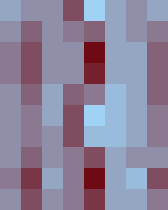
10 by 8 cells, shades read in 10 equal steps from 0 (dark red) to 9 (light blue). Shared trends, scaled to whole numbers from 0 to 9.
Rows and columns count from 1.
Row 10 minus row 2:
0 -1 0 0 -2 0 1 0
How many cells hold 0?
2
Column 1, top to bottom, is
7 6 5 5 6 6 6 6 5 6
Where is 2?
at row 9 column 2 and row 10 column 5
